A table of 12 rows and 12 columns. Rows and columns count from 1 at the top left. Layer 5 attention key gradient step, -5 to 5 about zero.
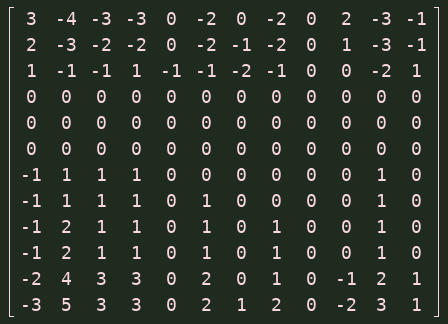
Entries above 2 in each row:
1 0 0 0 0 0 0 0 0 0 3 4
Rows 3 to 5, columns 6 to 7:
-1 -2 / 0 0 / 0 0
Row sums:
-13 -13 -6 0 0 0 3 4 6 6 13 15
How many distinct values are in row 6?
1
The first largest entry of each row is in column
1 1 1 1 1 1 2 2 2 2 2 2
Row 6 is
0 0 0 0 0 0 0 0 0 0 0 0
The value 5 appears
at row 12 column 2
